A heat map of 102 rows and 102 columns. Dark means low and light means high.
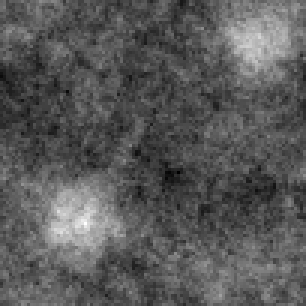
Odd rows or columns: none. Histogram: skewed, a long tail of high values. Lone odd cells: none. Mirror symmetry: none. Slope: none. Bumps: two.
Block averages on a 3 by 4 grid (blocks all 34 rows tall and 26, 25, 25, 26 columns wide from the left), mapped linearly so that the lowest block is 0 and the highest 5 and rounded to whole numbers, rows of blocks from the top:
1115 / 1101 / 4322
